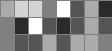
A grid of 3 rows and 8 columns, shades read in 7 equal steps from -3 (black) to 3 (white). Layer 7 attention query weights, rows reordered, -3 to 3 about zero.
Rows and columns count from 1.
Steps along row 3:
down same up down up same down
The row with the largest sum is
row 1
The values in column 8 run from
-2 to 0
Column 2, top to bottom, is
2 -2 -1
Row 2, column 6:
-1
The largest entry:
3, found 2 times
